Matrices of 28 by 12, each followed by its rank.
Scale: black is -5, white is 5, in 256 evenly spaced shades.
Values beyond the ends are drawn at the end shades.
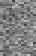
full rank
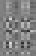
two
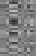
two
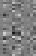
two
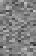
full rank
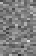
full rank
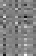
two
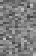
full rank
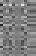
two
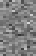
full rank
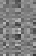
two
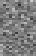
full rank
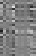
two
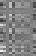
two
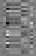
two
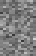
full rank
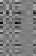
two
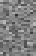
full rank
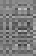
two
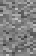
full rank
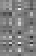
two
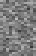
full rank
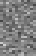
full rank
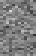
full rank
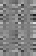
two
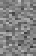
full rank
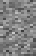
full rank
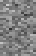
full rank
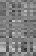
two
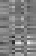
two
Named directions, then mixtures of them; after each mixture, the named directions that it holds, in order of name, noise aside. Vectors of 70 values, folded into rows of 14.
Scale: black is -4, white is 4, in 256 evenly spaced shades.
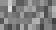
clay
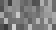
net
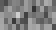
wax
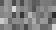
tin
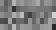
tin, wax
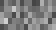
net, tin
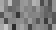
net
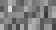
clay, wax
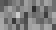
wax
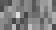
net, wax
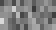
tin, wax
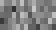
tin, wax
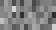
tin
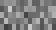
clay, net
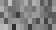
net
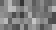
clay, tin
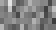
clay, net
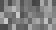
net, tin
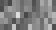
net, wax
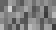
clay, wax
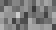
wax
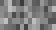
clay, tin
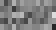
tin, wax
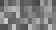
net, tin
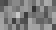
wax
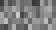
net, tin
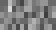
clay, wax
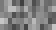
clay, tin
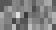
net, wax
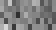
net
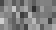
tin, wax
